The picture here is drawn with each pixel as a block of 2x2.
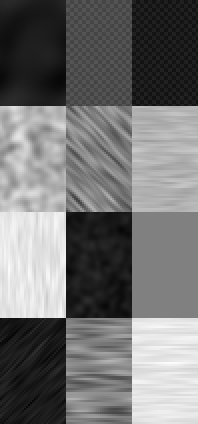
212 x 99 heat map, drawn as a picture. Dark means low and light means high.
The table splits into 4 rows of 3 panels. Panel 1,1: very low, smooth, faint in contrast. Panel 1,2: low, checkered, faint in contrast. Panel 1,3: very low, checkered, faint in contrast. Panel 2,1: high, blotchy. Panel 2,2: middling, slanting down to the right. Panel 2,3: high, streaked across, faint in contrast. Panel 3,1: very high, streaked downward, faint in contrast. Panel 3,2: very low, blotchy, faint in contrast. Panel 3,3: middling, flat. Panel 4,1: very low, slanting up to the right, faint in contrast. Panel 4,2: middling, streaked across. Panel 4,3: very high, streaked across, faint in contrast.
